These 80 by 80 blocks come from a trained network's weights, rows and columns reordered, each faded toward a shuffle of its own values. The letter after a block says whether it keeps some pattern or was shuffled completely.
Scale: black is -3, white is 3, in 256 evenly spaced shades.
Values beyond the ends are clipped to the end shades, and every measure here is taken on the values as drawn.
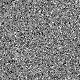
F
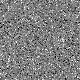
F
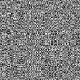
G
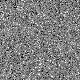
F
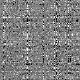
G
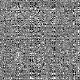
G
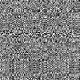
G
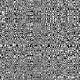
G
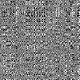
G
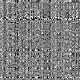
G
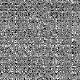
G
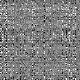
G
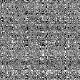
G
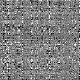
G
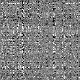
G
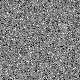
F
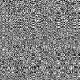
G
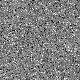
F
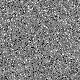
F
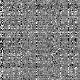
G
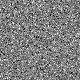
F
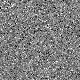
F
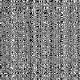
G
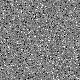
F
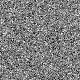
F
